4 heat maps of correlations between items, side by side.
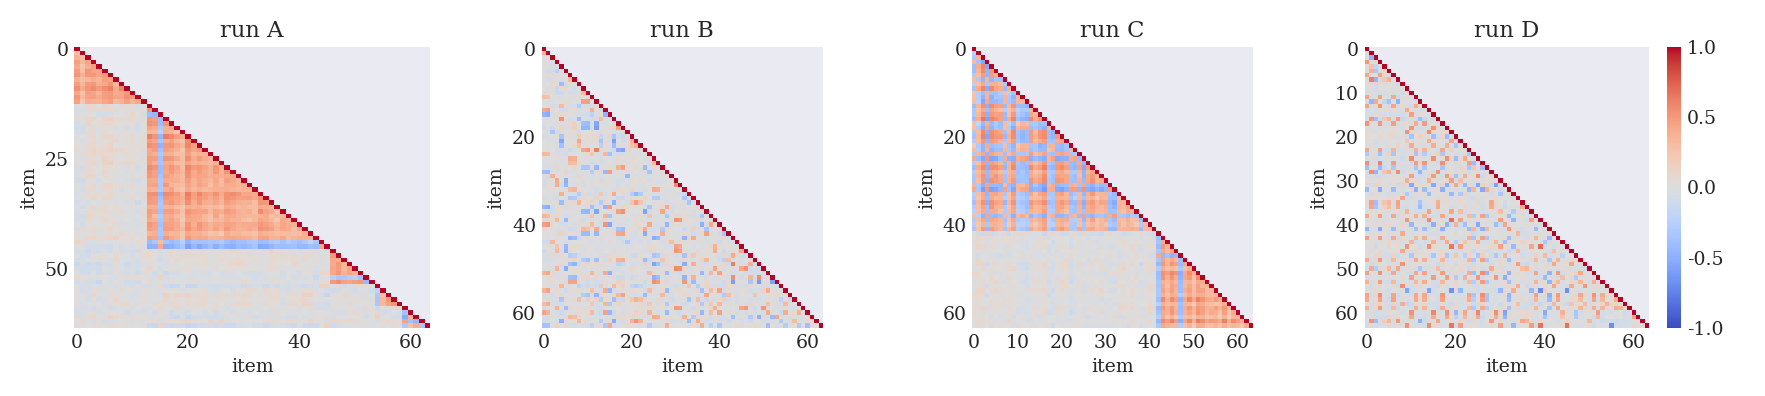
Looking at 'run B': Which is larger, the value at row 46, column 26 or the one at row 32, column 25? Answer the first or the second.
the second
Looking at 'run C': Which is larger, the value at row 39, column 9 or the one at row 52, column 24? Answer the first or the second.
the first
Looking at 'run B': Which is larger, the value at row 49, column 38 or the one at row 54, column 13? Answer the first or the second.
the second
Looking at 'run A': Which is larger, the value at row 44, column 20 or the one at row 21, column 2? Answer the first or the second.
the second
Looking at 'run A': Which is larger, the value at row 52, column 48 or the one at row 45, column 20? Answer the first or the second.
the first
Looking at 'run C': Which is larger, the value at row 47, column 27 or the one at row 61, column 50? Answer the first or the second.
the second
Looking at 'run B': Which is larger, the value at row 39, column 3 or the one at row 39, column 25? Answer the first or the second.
the first
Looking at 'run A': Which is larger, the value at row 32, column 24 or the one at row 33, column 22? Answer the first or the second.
the second
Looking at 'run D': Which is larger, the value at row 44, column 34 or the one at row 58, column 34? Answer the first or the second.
the second
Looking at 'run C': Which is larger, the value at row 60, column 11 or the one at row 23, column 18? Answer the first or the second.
the second
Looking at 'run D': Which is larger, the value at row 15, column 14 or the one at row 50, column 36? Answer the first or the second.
the second
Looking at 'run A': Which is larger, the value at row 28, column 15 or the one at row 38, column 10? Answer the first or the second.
the second
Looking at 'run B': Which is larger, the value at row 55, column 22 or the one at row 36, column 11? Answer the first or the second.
the first
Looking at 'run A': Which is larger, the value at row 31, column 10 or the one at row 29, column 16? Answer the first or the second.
the second
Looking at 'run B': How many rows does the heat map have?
64
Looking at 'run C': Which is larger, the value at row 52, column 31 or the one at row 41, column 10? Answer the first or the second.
the first
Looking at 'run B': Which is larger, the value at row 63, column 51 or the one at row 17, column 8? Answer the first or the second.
the second
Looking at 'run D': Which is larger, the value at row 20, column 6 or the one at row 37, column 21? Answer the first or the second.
the second
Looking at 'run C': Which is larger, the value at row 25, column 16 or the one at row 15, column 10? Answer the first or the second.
the second
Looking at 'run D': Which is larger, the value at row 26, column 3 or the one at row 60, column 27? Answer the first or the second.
the first
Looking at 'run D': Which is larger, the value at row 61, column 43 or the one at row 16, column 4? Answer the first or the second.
the second
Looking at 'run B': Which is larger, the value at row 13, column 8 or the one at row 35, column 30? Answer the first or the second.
the second
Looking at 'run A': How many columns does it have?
64
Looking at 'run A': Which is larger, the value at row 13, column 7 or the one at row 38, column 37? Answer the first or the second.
the second
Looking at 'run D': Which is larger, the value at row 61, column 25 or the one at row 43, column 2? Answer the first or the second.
the first
